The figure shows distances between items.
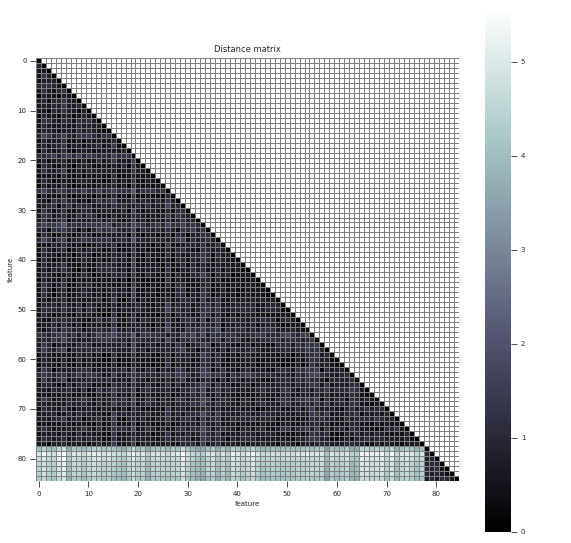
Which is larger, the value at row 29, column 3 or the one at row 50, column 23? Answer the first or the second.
the first
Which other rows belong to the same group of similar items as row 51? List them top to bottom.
0, 1, 2, 3, 4, 5, 6, 7, 8, 9, 10, 11, 12, 13, 14, 15, 16, 17, 18, 19, 20, 21, 22, 23, 24, 25, 26, 27, 28, 29, 30, 31, 32, 33, 34, 35, 36, 37, 38, 39, 40, 41, 42, 43, 44, 45, 46, 47, 48, 49, 50, 52, 53, 54, 55, 56, 57, 58, 59, 60, 61, 62, 63, 64, 65, 66, 67, 68, 69, 70, 71, 72, 73, 74, 75, 76, 77
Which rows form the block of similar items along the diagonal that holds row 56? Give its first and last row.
0 to 77
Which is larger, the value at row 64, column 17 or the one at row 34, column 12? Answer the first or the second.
the second
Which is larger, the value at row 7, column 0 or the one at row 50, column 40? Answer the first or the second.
the second
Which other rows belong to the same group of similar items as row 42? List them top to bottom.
0, 1, 2, 3, 4, 5, 6, 7, 8, 9, 10, 11, 12, 13, 14, 15, 16, 17, 18, 19, 20, 21, 22, 23, 24, 25, 26, 27, 28, 29, 30, 31, 32, 33, 34, 35, 36, 37, 38, 39, 40, 41, 43, 44, 45, 46, 47, 48, 49, 50, 51, 52, 53, 54, 55, 56, 57, 58, 59, 60, 61, 62, 63, 64, 65, 66, 67, 68, 69, 70, 71, 72, 73, 74, 75, 76, 77
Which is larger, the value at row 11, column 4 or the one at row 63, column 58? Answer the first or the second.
the second
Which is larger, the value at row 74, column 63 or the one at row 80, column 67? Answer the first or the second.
the second
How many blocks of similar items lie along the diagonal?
2
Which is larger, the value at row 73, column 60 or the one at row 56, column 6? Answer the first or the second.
the second
